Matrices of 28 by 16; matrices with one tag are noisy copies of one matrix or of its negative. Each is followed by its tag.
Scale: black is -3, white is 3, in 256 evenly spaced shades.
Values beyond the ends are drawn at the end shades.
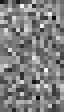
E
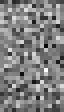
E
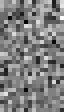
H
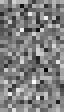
E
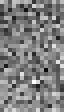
E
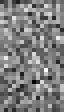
E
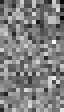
H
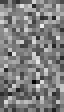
E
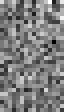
H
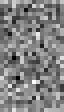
E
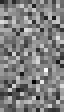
E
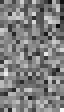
H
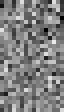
H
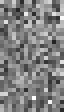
H
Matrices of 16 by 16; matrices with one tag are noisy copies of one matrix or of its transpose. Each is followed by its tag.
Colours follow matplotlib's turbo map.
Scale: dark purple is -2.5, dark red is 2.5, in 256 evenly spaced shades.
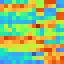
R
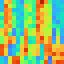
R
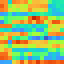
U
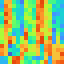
R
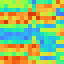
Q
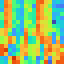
R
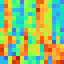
R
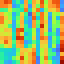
U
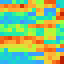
R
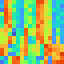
R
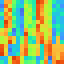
R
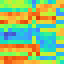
Q
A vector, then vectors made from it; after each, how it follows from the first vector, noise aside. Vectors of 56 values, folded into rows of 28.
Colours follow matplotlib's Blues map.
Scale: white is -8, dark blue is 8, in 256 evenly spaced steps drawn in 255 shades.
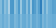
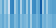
scaled up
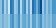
scaled up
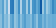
scaled up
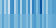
scaled up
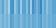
copied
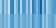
scaled up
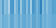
copied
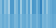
copied
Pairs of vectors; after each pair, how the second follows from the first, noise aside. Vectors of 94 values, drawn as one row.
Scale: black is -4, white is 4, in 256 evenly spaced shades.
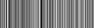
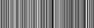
reversed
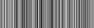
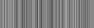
shrunk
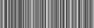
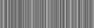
shrunk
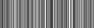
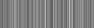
shrunk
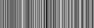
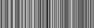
reversed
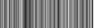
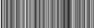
reversed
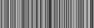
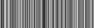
reversed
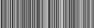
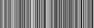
reversed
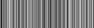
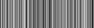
reversed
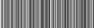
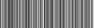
reversed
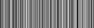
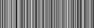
reversed
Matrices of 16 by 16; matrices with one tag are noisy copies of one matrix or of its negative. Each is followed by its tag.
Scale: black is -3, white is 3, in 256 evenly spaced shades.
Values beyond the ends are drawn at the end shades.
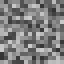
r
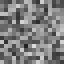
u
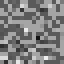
r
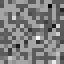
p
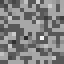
r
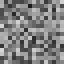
p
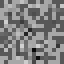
p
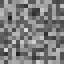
p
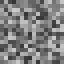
r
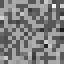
p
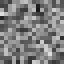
u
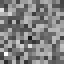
u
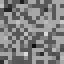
p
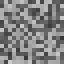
p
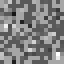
u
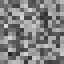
r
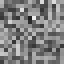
p
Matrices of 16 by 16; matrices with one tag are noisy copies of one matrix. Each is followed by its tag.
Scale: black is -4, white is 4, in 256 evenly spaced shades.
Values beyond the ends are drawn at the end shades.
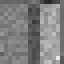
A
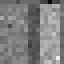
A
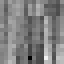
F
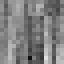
F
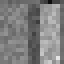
A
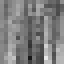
F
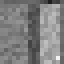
A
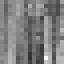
F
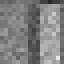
A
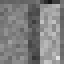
A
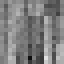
F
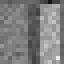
A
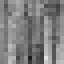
F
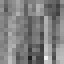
F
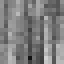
F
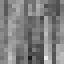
F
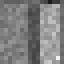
A
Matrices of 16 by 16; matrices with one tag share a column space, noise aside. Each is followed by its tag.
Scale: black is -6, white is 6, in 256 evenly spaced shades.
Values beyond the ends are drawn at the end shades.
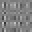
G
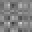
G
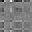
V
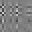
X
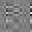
X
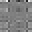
V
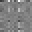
V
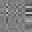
X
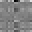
V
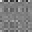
V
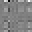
V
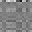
V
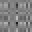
G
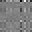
V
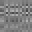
X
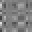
G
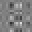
G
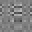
X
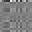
V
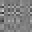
X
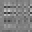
X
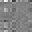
V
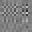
X
